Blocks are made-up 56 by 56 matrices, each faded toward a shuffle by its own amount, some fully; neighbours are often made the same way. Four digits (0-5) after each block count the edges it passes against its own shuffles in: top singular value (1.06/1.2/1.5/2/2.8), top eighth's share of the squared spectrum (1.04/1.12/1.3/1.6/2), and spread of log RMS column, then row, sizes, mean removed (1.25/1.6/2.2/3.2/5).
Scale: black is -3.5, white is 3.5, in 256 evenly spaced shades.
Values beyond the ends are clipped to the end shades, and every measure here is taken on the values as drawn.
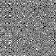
4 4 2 2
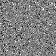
2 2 0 0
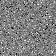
0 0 0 0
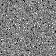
0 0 0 0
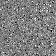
0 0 0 0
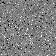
0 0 0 0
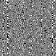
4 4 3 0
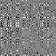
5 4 3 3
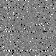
3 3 0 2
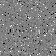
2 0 0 0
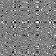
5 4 3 3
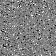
0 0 0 0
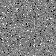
1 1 0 0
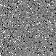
2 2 1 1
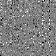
3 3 2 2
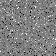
1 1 0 0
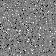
1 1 0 0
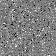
1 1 0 0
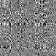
4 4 3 2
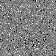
2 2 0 0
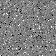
1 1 0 0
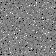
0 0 0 0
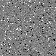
2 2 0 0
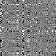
4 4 3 2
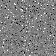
1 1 0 0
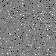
2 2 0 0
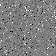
1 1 1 0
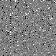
3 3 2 1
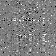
3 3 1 1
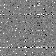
4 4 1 2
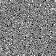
1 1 0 0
